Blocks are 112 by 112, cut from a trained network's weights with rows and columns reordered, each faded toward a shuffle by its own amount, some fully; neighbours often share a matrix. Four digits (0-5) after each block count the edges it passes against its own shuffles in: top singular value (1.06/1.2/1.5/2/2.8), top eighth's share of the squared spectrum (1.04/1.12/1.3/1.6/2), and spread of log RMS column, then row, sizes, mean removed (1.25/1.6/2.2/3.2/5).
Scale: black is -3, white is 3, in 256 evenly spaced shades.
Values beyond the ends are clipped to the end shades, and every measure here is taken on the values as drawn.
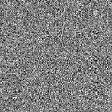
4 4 2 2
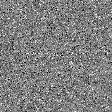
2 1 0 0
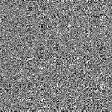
3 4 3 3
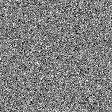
0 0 0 0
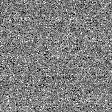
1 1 0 0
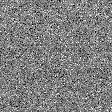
0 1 0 0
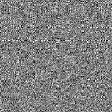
4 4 3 3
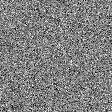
0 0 0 0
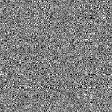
4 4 3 3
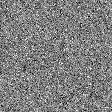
0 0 0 0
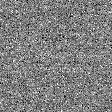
1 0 0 0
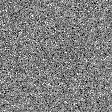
0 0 0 0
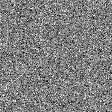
1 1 0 0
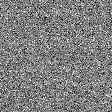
1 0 0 0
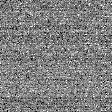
3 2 2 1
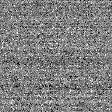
3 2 1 0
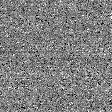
1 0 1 0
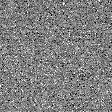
1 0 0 0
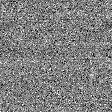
1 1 0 0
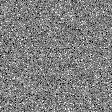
1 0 0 0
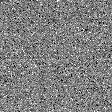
1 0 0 0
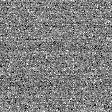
2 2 1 0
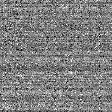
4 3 2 1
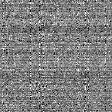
4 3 3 1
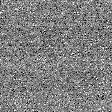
2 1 0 0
